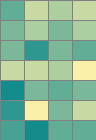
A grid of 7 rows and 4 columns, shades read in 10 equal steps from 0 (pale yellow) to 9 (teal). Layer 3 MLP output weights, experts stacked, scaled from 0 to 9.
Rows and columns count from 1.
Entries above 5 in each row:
1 0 2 0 2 1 4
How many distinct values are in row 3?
3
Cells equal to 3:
4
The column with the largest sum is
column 1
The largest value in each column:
9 9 6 6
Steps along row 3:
up down up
